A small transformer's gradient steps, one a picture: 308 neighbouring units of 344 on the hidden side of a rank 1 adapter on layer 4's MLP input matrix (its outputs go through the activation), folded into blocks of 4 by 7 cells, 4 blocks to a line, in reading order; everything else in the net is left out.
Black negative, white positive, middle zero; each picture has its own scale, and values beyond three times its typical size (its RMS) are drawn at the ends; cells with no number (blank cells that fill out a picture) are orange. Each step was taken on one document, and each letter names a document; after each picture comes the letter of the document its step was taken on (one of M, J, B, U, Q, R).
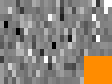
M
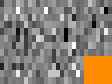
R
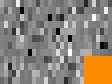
M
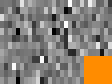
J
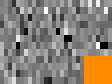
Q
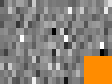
Q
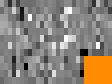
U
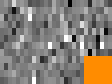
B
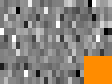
R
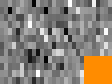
Q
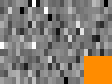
M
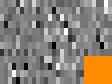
M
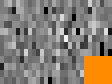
R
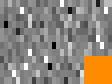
M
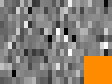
Q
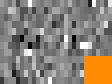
U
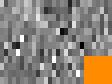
R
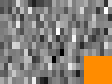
J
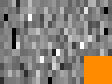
B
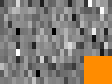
R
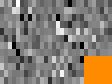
R
